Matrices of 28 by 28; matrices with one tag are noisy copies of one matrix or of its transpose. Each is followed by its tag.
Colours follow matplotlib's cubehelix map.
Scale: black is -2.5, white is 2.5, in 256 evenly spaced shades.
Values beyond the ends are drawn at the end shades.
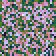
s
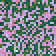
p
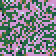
p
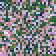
p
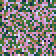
s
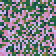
p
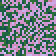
p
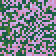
p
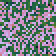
p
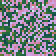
p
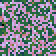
s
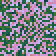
p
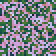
s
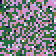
p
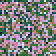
s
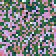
p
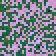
p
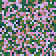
s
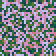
s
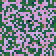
s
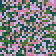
p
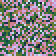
p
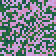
p
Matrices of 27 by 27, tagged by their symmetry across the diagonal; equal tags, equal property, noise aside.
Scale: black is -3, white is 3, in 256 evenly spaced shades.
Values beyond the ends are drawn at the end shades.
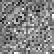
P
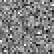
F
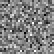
F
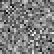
P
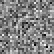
P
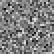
P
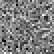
F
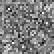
P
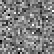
F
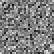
P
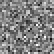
P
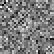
P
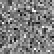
F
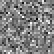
F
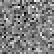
F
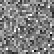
P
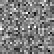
F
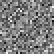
P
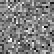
F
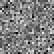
P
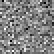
F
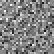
P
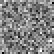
P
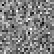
F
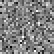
F
